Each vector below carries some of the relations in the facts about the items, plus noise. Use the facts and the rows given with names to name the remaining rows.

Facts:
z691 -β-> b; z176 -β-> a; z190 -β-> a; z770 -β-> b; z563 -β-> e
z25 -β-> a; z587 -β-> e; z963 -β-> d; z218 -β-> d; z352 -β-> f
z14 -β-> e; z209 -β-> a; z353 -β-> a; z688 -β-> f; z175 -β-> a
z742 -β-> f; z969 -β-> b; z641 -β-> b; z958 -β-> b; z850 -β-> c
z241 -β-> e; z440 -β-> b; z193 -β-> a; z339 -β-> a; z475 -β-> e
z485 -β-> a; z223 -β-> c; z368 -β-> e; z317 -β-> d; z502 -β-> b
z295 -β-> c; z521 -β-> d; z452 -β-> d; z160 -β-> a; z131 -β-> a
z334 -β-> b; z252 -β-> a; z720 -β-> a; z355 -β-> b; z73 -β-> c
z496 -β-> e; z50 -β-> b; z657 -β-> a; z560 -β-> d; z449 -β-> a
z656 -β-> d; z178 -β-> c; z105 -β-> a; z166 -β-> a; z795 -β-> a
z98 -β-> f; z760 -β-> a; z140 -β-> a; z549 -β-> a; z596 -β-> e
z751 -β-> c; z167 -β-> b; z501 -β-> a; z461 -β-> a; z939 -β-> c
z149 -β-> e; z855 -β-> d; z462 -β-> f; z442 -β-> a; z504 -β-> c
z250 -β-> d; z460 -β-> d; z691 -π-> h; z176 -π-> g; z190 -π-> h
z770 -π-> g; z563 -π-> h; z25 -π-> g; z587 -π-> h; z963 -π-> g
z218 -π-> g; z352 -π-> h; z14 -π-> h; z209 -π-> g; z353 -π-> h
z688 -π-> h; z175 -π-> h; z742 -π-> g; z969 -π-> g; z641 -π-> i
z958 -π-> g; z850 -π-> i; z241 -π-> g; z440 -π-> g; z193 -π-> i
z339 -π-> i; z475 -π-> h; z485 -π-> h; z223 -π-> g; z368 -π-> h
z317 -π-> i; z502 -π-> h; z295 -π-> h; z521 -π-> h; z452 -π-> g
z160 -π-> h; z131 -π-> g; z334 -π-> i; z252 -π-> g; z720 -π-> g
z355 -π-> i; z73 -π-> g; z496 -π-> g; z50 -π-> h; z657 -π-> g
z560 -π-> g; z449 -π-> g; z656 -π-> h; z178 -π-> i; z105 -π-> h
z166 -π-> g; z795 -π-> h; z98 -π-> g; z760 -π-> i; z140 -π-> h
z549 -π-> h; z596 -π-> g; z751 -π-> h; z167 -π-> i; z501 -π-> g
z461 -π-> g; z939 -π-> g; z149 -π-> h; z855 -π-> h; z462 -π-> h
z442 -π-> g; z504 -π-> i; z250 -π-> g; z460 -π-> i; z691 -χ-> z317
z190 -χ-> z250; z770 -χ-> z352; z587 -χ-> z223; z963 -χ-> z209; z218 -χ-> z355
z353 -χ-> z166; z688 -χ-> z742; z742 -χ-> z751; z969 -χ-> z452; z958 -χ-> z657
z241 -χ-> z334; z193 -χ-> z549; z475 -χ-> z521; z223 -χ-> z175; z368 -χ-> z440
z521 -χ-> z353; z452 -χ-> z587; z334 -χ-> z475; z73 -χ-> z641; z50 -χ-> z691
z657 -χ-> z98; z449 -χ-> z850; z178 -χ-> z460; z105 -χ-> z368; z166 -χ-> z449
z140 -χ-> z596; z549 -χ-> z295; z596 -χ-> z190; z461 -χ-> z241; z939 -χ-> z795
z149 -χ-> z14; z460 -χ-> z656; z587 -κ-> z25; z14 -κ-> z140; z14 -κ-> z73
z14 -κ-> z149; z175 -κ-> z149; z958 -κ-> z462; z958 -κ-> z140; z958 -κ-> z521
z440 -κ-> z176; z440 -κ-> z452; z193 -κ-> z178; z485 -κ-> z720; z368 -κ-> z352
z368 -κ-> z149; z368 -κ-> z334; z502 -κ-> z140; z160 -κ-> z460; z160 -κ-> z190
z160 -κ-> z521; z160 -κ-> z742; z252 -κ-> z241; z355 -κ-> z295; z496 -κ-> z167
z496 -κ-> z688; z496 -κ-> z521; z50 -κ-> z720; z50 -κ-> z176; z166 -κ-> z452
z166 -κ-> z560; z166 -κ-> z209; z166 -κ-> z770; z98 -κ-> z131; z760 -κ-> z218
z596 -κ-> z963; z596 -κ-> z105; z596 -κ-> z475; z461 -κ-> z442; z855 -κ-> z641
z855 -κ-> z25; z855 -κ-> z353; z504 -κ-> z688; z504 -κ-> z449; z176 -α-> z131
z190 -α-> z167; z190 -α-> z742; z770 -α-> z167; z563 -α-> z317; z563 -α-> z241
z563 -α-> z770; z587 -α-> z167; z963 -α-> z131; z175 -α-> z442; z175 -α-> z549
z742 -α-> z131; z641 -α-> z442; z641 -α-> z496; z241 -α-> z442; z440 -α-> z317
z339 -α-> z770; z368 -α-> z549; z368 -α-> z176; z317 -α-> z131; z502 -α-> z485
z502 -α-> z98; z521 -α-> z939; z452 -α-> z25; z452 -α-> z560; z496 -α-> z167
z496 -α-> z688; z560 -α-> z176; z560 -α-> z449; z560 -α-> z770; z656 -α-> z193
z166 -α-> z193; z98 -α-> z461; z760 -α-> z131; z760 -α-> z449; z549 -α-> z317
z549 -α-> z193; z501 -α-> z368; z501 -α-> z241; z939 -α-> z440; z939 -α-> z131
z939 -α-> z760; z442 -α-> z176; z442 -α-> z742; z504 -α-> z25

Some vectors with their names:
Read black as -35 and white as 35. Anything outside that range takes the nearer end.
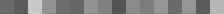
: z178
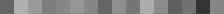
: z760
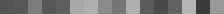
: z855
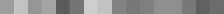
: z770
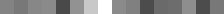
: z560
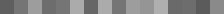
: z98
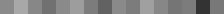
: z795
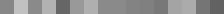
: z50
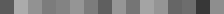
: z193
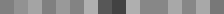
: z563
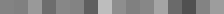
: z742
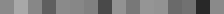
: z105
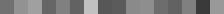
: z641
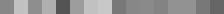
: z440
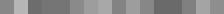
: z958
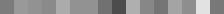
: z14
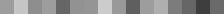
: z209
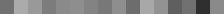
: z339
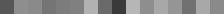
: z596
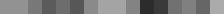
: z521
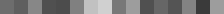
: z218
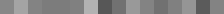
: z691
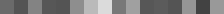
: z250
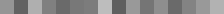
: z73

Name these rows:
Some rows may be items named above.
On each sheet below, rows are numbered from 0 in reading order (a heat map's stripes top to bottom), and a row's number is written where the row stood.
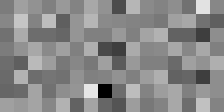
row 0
z496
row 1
z50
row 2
z461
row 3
z563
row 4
z504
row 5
z461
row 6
z587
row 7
z149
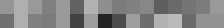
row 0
z167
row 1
z475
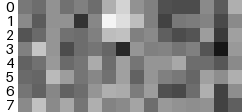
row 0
z460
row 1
z452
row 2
z317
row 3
z353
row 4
z98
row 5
z504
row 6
z656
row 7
z485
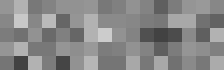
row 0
z502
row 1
z50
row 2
z460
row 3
z502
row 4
z223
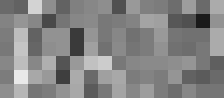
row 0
z850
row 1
z25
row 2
z334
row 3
z334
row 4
z440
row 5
z166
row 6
z160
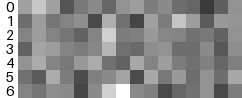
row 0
z449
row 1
z241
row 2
z969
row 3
z355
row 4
z175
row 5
z939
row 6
z560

